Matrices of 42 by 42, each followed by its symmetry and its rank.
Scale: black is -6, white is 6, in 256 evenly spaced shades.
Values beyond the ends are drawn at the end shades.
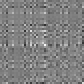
symmetric, rank three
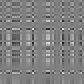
neither, rank one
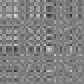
symmetric, rank three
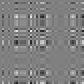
symmetric, rank one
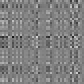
neither, rank two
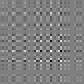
symmetric, rank one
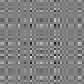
neither, rank one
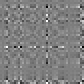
antisymmetric, rank two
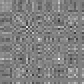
symmetric, rank three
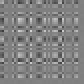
symmetric, rank one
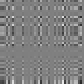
neither, rank one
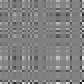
symmetric, rank one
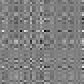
neither, rank two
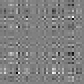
antisymmetric, rank two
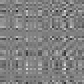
neither, rank two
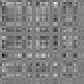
antisymmetric, rank two
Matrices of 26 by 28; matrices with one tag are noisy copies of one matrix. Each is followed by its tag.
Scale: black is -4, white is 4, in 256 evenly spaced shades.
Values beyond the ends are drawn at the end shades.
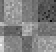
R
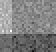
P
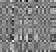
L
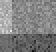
P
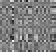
L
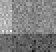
P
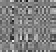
L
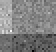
P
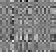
L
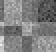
R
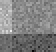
P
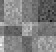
R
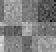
R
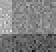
P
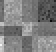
R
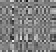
L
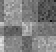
R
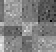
R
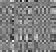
L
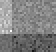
P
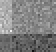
P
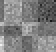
R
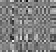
L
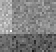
P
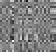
L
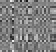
L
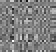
L
